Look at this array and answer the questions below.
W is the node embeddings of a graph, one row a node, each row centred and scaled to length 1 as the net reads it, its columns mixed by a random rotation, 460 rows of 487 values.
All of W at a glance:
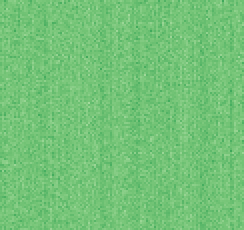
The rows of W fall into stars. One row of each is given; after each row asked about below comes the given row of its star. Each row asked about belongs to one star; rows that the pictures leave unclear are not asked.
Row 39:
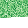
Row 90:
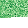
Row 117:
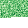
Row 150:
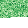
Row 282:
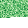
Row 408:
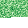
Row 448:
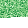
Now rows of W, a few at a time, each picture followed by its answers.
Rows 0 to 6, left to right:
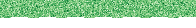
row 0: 408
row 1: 117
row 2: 117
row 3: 117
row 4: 282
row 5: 150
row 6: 282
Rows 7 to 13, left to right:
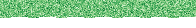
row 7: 117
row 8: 408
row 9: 39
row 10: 448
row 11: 117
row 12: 408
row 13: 448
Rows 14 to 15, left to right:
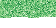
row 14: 39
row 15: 39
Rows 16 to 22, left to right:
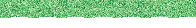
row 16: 408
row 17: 408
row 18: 39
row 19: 39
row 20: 90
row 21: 90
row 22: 448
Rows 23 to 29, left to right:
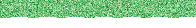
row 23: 150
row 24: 117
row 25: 39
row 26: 150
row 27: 90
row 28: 39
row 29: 408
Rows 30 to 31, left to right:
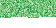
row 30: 408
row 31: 282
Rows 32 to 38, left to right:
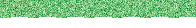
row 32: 90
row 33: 282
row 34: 408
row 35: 448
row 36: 282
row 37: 408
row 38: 408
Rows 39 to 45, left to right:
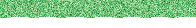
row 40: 39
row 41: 408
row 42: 448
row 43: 408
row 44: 117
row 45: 39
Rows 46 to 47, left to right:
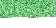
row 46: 39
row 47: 39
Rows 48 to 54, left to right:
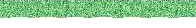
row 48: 448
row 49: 39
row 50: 90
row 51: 39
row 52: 117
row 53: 448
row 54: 117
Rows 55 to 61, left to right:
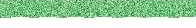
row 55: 448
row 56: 150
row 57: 408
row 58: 282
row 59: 408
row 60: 90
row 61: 408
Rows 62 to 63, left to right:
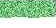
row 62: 408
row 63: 90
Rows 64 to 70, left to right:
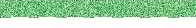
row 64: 282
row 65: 150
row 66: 408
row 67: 282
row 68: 448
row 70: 448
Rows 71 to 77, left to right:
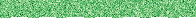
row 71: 150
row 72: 408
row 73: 117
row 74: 90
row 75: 39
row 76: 282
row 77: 282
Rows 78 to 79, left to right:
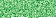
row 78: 448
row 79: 117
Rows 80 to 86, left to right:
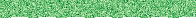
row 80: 39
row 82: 90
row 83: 150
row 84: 282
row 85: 90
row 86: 408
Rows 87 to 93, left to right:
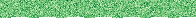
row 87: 448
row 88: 408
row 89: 117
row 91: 408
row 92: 408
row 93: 150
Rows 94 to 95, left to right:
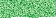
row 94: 117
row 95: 408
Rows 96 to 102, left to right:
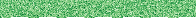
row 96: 448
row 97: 90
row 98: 150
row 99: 408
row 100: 448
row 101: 90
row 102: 117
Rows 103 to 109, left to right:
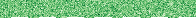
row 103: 39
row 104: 90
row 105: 39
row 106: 150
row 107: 282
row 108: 150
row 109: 282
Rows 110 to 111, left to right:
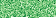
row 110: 282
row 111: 39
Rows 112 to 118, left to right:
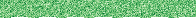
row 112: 408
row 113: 408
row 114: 408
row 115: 408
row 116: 117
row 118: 39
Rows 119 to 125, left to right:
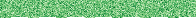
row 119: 408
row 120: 117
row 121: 408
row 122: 90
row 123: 150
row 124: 448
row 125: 282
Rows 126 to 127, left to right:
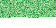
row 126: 448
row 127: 448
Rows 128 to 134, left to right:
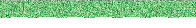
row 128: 150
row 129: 282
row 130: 39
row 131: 282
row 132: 282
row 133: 408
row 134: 117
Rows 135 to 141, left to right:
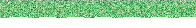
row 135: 117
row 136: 448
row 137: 117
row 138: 282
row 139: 117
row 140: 408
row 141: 448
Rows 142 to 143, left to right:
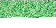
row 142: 39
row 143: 408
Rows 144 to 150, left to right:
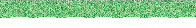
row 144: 282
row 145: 90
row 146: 448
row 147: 90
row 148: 408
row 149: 39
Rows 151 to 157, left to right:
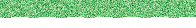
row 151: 408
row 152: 117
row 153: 90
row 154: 39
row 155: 39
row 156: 90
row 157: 150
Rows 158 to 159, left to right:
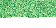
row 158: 39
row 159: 90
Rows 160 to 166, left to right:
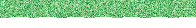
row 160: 282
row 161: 39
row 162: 408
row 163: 117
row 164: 150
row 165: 117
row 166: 90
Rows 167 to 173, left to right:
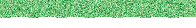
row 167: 448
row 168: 408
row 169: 117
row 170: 408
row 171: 117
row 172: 117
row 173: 90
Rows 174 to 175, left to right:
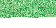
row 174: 448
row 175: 408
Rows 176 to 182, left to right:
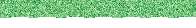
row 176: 90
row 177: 117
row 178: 282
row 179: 90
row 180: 90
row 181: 448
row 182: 448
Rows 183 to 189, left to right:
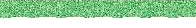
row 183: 448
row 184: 117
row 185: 150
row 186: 90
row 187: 150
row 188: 150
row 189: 282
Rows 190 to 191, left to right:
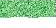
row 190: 408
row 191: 150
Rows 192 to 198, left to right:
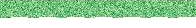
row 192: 282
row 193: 282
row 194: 408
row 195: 39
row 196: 90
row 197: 408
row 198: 282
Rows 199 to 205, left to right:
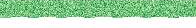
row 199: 448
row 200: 448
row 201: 448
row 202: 39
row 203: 90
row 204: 408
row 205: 448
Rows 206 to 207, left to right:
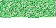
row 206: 408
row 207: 408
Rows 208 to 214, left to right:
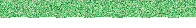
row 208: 150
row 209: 150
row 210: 282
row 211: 117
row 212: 408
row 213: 408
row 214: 448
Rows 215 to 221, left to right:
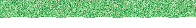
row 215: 282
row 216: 448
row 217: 39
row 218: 448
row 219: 117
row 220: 282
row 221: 150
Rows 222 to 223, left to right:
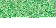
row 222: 90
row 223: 117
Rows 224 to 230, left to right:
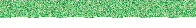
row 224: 90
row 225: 282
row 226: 39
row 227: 282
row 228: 448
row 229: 90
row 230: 117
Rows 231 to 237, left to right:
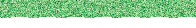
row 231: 90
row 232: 90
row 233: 408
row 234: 150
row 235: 39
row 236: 282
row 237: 150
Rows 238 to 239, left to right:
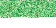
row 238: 117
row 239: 117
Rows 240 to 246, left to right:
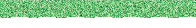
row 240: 150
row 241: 150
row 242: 282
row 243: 150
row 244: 150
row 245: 408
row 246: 408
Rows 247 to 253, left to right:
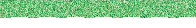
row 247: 117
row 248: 282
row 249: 448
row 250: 150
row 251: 448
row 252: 90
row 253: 448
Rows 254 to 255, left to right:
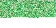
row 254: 117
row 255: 90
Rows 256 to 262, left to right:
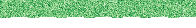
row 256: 150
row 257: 39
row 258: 448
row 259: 150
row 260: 282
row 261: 150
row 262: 117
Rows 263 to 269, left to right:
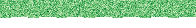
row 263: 90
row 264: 282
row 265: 150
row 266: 448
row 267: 150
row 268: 90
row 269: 408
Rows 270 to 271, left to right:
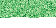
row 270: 282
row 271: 150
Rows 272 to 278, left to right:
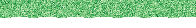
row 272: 39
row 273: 150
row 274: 90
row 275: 117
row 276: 150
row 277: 39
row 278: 117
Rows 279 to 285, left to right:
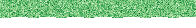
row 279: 117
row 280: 448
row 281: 282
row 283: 117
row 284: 448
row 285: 282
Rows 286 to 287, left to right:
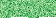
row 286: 117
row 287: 408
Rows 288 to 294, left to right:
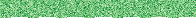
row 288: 117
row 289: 282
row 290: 39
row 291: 408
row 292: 150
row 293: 39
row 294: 408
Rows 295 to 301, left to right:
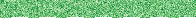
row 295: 90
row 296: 117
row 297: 408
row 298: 448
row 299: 39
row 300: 282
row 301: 448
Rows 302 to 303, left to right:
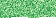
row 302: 90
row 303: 408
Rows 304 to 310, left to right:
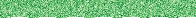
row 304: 39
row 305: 39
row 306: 39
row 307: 117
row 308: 117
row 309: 282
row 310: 150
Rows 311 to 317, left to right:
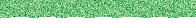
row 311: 282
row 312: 150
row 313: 448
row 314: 117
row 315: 39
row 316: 408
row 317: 282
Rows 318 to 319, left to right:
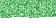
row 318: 117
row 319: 117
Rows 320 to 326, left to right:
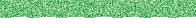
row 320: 408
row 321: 39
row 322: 408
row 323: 39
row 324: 150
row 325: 408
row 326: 90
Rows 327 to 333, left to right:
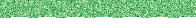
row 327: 150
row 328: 282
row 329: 282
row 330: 117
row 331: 448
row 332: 117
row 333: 448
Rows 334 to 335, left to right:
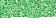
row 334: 282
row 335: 90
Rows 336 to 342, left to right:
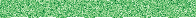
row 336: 39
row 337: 150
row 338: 408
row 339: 150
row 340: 90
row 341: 448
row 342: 39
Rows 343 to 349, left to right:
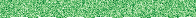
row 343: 117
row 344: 282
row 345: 90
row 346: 448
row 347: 39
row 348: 448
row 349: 90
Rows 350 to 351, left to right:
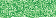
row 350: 150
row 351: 39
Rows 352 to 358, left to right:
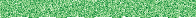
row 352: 117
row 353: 117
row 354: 448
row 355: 150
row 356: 282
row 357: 117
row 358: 282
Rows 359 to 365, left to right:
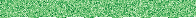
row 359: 39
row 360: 408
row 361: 408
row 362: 282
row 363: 39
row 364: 117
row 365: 282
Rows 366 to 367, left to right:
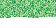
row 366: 282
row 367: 408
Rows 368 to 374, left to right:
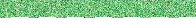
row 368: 90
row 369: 150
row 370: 282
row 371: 282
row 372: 282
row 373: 448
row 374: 150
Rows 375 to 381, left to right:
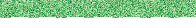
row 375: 150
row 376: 117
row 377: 282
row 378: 90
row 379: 39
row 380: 408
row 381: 39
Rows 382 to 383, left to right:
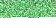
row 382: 448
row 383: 39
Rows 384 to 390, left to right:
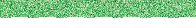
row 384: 90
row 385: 448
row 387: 117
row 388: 90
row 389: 117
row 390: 448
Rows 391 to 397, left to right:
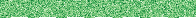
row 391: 150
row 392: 39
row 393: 282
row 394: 39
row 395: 117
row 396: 282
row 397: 448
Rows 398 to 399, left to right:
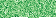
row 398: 90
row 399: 117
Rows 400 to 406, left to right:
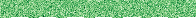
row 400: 117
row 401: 150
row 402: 39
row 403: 408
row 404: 408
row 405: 39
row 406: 117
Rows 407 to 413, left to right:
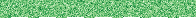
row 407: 90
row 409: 117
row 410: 150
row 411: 39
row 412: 282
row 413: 282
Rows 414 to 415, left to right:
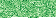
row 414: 39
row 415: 282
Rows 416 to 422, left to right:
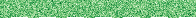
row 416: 90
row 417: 117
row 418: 408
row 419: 448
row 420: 408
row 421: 150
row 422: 90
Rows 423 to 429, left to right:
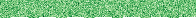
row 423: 150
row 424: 90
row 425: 448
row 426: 117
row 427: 90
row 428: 150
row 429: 90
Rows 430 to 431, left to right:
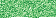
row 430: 39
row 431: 408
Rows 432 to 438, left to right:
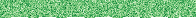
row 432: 39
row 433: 150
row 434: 117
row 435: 150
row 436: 408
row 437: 282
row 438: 282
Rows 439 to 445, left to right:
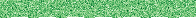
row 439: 90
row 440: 150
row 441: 39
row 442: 39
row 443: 39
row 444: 90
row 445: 408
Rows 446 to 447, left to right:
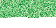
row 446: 39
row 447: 282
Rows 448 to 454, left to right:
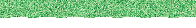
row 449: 282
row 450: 39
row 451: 408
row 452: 117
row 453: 90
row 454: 39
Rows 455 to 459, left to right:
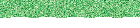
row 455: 282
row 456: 408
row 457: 448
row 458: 408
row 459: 117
